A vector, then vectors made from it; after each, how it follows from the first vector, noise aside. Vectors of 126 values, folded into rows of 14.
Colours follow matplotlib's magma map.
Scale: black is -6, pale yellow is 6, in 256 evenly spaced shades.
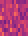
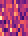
scaled up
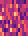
scaled up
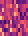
scaled up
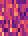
scaled up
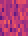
negated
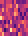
scaled up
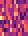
scaled up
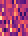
scaled up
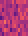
negated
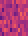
negated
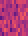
negated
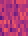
negated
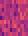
negated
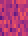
negated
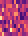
scaled up
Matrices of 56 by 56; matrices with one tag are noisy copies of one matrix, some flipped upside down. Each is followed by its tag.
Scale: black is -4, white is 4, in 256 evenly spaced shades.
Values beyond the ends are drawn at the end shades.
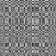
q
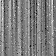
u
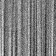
u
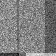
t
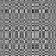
q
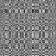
q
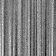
u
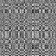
q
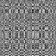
q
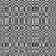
q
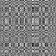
q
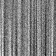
u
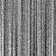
u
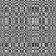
q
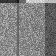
t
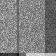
t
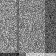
t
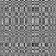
q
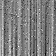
u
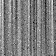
u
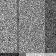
t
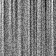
u
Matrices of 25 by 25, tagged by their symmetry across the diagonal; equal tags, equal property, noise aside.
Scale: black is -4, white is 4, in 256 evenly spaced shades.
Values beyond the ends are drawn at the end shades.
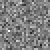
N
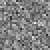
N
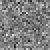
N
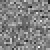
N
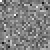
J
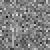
N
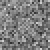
J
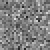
N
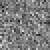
N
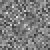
J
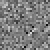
J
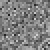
J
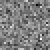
N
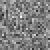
N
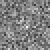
J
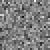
N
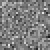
J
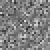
J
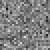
N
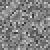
J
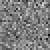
N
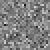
J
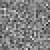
N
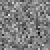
N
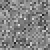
J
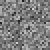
J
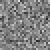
N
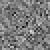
J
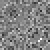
J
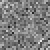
J
